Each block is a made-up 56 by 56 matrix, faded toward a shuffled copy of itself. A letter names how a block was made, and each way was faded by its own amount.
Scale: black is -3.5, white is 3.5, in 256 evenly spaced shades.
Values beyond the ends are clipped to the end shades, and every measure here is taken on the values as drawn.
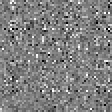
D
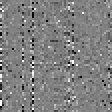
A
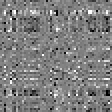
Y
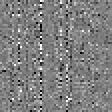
A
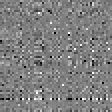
Y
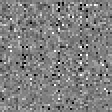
D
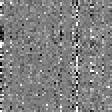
A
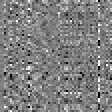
A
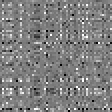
Y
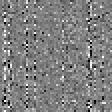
A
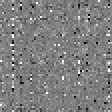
D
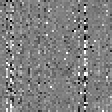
A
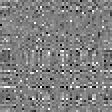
Y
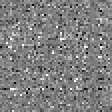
D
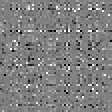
Y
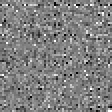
D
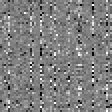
A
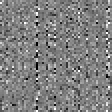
A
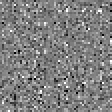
D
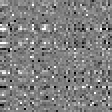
Y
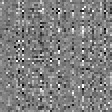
A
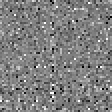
D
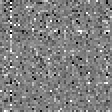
D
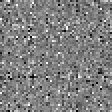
D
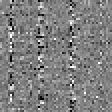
A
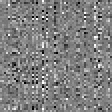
A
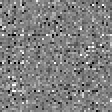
D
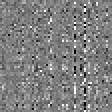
A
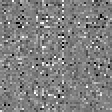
D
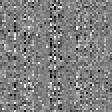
A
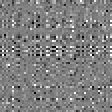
Y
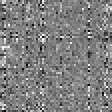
A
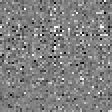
D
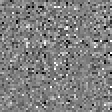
D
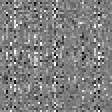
A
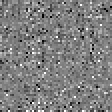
D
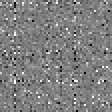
D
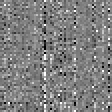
A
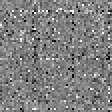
D
